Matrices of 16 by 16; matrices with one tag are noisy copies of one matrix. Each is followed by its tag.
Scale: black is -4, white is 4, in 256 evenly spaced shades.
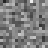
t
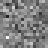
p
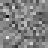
p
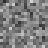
t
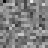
t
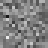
p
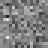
p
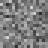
p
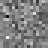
p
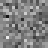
p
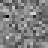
p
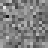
p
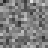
t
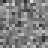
t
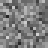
p
